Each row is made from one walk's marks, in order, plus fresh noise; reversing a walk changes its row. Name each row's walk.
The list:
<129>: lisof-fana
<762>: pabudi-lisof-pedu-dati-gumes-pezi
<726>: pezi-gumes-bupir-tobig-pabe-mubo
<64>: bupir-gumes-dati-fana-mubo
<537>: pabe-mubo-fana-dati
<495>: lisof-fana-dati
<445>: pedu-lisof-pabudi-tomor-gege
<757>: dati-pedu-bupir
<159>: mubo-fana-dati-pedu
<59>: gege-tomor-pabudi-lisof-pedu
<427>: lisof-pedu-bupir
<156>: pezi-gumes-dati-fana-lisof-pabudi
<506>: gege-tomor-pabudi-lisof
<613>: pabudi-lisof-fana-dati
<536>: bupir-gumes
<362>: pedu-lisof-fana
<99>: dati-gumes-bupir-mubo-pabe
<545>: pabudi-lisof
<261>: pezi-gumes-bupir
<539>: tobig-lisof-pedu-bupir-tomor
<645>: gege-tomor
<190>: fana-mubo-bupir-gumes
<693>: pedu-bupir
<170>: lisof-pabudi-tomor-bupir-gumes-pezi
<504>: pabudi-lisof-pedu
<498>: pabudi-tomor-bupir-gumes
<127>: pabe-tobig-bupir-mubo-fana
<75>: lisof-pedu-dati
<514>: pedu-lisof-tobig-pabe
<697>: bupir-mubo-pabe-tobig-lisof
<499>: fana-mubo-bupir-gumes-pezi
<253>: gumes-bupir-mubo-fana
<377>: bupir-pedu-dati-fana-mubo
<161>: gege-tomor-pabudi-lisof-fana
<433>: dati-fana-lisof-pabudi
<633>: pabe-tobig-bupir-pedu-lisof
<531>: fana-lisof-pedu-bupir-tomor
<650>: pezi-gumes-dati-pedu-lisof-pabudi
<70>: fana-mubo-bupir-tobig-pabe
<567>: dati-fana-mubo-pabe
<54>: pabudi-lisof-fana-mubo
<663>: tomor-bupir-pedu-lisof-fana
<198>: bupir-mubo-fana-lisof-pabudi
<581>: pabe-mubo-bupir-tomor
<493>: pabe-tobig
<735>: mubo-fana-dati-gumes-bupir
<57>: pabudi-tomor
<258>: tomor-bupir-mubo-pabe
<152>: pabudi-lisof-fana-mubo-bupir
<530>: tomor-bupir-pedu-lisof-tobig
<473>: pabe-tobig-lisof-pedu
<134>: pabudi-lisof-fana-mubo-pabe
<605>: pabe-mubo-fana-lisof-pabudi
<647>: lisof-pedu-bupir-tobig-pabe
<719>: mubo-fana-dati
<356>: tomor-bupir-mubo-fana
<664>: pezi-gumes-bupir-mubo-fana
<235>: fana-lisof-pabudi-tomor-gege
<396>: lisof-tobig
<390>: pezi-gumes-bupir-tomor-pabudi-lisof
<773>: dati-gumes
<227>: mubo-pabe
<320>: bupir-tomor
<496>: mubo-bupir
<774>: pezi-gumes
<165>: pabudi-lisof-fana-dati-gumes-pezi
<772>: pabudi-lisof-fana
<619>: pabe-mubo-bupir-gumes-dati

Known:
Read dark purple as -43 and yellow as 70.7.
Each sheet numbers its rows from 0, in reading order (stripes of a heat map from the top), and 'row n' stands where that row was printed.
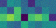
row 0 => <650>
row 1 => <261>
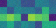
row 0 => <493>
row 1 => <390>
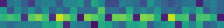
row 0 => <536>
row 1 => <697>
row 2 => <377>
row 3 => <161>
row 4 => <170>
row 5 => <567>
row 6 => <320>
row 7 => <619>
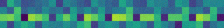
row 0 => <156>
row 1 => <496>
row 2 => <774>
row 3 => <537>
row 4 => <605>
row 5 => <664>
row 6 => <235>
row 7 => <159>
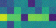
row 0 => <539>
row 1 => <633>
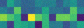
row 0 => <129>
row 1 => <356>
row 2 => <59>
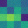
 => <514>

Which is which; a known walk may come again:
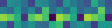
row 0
<253>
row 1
<650>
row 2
<537>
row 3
<772>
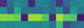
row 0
<633>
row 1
<70>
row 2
<757>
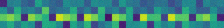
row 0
<514>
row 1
<129>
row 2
<152>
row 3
<159>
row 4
<719>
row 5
<320>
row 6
<539>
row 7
<499>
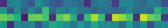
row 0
<735>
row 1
<545>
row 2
<227>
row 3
<726>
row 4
<127>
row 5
<57>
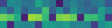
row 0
<64>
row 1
<54>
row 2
<647>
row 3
<645>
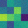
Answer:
<362>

